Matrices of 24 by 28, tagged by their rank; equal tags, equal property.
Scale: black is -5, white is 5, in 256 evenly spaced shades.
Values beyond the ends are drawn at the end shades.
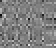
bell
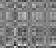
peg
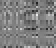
peg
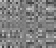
bell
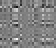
peg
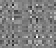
bell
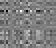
peg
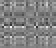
peg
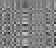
peg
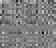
bell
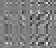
peg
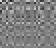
peg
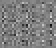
bell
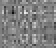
bell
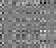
peg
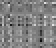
bell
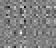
bell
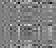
peg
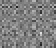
bell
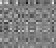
peg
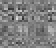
bell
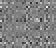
bell
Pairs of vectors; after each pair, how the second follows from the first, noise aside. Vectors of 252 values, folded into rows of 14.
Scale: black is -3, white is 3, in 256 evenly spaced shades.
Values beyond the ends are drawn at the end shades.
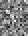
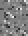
partly zeroed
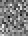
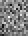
negated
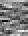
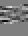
partly zeroed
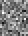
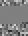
partly zeroed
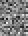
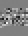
partly zeroed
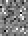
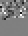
partly zeroed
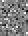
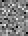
negated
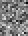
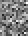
negated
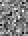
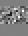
partly zeroed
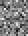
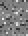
partly zeroed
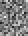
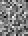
negated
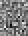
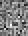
negated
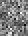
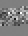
partly zeroed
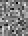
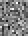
negated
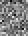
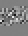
partly zeroed
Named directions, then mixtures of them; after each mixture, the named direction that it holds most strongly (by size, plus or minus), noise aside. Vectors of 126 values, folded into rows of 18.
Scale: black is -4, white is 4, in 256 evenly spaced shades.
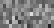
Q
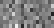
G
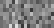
G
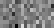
G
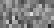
Q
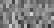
Q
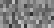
Q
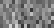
G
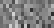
G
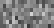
Q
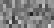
Q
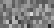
Q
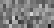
Q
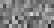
Q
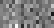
G
